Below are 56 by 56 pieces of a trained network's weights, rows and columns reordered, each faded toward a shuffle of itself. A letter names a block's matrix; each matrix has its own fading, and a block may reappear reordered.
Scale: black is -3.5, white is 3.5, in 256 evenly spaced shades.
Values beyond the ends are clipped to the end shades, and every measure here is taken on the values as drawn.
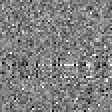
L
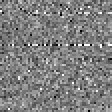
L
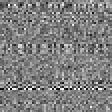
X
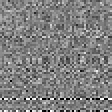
X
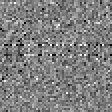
L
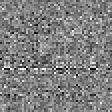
L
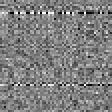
X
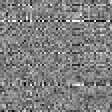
X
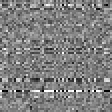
X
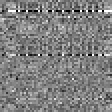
X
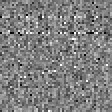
L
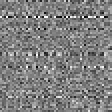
X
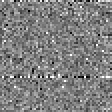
L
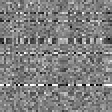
X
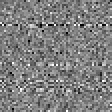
L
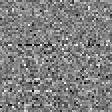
L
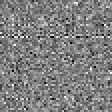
L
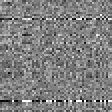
X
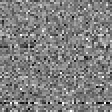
L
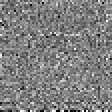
L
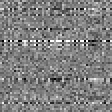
X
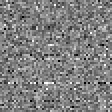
L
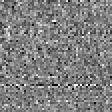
L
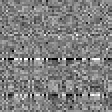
X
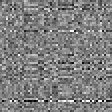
X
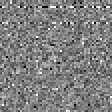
L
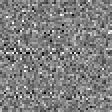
L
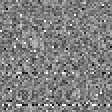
L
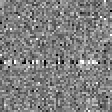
L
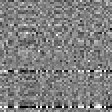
X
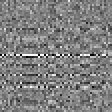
X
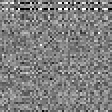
X
